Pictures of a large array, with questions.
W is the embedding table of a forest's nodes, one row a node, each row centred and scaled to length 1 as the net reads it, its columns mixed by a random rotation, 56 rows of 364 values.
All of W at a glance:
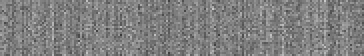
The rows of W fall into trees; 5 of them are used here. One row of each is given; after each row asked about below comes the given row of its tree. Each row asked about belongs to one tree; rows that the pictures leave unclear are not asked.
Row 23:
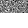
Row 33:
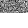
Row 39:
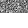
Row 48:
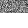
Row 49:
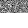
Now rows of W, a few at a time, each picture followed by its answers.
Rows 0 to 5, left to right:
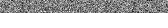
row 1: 33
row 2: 33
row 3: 39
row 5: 49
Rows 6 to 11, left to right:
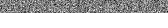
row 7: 48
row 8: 39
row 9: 48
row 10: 49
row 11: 33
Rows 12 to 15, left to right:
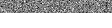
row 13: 23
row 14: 23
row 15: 39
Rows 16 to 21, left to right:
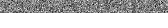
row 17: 33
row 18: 33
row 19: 39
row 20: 39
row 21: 33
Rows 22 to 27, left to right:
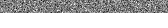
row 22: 39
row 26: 33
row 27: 49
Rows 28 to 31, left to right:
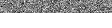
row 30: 23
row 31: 33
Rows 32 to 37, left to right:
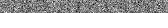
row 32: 39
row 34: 39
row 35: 39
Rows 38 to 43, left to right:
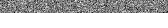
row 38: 49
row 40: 33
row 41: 39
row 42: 33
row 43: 23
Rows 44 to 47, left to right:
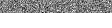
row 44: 33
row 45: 49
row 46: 39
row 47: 33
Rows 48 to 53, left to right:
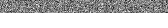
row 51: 39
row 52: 33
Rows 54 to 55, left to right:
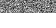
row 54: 39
